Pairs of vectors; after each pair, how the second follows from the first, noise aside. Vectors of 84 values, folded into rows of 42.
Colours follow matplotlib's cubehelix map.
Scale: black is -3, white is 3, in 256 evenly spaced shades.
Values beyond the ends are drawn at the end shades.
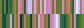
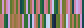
shuffled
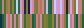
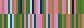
shuffled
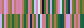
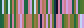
shuffled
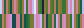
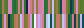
shuffled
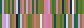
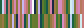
shuffled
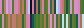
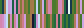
shuffled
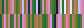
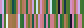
shuffled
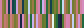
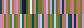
reversed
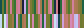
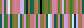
shuffled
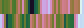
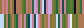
shuffled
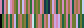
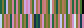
reversed
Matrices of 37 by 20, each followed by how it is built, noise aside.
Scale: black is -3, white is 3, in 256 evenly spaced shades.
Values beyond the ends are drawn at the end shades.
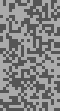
noise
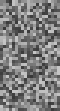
noise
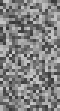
noise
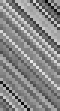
Toeplitz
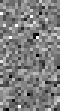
noise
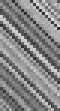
Toeplitz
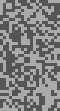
noise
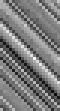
Toeplitz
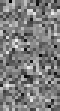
noise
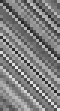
Toeplitz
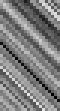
Toeplitz
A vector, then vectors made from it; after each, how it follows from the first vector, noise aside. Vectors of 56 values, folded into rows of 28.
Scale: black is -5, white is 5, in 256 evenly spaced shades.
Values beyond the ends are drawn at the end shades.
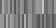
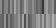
negated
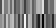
scaled up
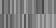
negated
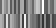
scaled up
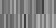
negated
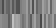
reversed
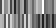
scaled up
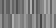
reversed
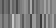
reversed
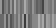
negated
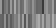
negated
